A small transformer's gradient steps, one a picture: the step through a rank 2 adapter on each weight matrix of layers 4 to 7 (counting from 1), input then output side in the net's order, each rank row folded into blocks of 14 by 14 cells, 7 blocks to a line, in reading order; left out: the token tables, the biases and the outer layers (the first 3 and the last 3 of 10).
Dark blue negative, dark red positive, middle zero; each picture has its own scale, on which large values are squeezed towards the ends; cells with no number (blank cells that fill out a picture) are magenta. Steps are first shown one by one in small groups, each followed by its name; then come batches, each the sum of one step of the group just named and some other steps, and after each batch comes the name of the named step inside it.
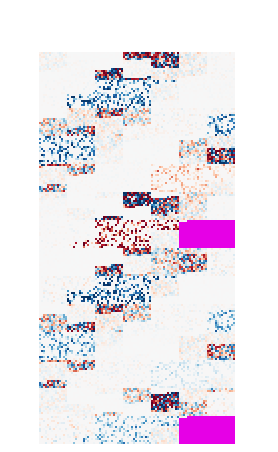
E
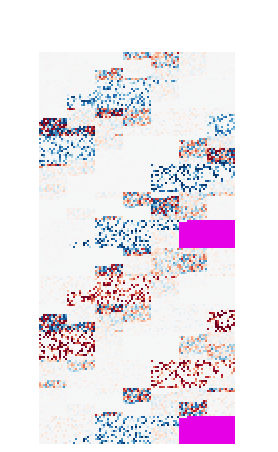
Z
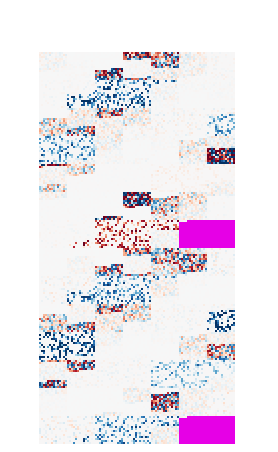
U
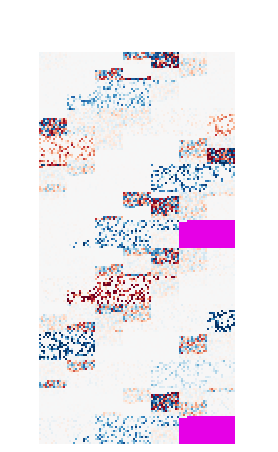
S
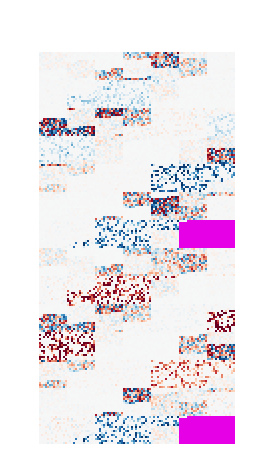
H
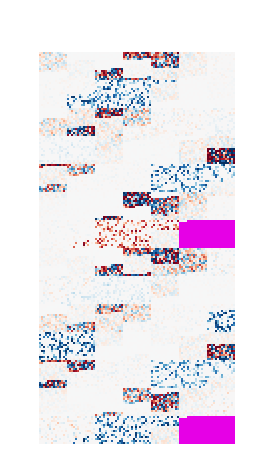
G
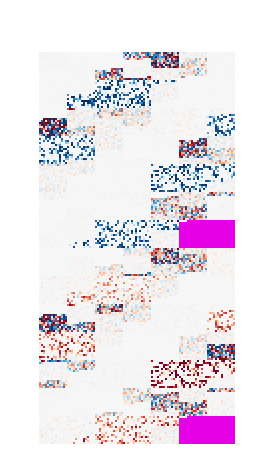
Z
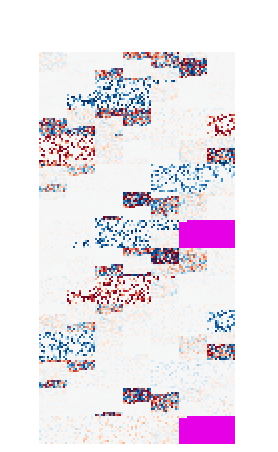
G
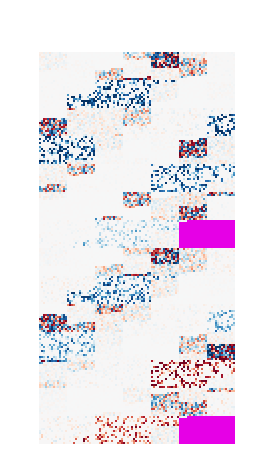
E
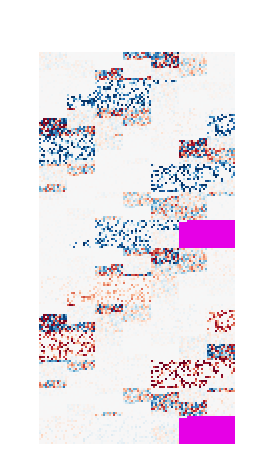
Z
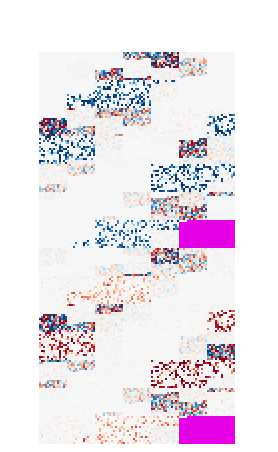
H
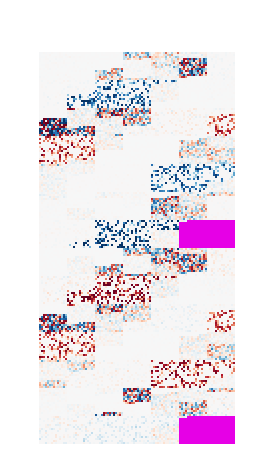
Z
